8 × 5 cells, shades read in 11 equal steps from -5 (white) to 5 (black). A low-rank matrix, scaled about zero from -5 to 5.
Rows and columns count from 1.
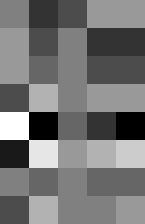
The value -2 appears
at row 4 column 2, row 6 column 4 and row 8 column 2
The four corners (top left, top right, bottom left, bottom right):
0 -1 2 -1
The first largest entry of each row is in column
2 4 4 1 2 1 2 1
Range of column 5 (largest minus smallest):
8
